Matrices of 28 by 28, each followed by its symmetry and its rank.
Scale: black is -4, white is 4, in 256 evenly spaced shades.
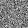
neither, full rank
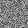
antisymmetric, full rank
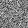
neither, full rank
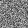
neither, full rank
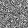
neither, full rank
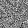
antisymmetric, full rank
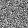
antisymmetric, full rank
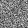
neither, full rank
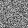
neither, full rank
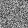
antisymmetric, full rank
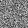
antisymmetric, full rank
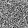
neither, full rank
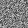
antisymmetric, full rank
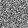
neither, full rank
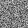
neither, full rank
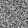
antisymmetric, full rank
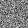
antisymmetric, full rank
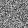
antisymmetric, full rank
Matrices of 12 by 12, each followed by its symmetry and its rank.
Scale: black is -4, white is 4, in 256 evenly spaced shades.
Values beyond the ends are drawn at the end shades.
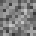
symmetric, full rank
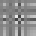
symmetric, rank one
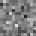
antisymmetric, full rank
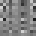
neither, rank two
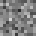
antisymmetric, full rank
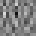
neither, rank two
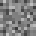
antisymmetric, full rank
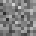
antisymmetric, full rank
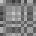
symmetric, rank one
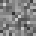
symmetric, full rank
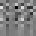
neither, rank two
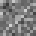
symmetric, full rank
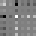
symmetric, rank one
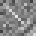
symmetric, full rank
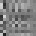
neither, rank two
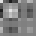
symmetric, rank one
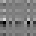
neither, rank one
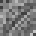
symmetric, full rank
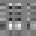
neither, rank one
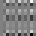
neither, rank one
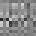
neither, rank two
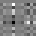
neither, rank one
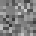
antisymmetric, full rank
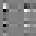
neither, rank one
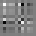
symmetric, rank one
